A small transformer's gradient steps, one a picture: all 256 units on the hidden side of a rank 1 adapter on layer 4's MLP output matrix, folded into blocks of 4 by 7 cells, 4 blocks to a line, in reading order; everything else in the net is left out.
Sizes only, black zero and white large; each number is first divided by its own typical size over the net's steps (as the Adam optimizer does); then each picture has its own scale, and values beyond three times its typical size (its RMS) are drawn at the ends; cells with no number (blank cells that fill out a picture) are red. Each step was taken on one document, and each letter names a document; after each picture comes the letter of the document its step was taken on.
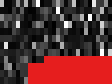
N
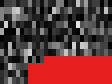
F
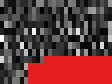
F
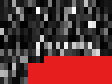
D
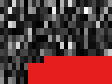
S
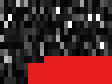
N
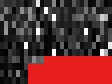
S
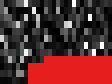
N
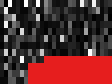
N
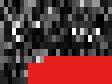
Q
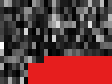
Q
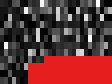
F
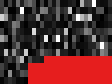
N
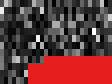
Q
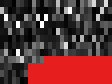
D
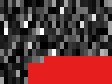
S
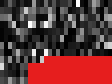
Q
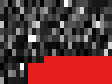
S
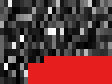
Q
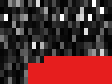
N
